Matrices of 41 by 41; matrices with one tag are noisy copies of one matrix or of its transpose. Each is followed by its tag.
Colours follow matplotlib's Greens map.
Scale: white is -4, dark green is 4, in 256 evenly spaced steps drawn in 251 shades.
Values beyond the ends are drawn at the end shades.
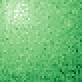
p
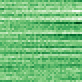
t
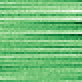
t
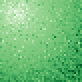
p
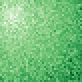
p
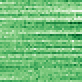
t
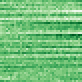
t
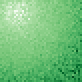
p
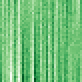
t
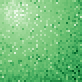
p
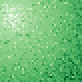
p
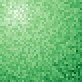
p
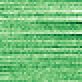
t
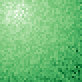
p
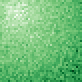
p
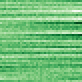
t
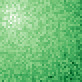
p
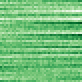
t
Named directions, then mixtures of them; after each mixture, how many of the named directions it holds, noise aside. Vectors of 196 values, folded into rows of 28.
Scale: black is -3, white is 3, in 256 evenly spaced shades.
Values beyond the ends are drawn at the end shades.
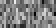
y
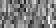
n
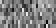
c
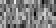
one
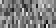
one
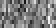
one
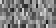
two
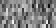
two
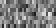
three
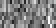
one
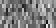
two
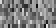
two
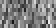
two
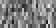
two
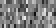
two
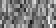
one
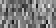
two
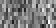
two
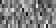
one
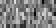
one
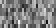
three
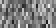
two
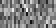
two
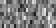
two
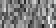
one
